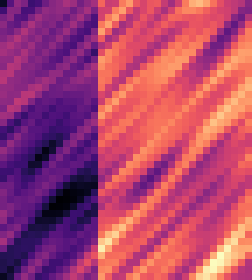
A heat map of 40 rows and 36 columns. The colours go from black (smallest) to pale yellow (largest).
Average level on the scale: 50%. Seam: vertical, 40% of the way across, the right part higher. Lone odd cells: none. Ninth with the lowest average: bottom left.
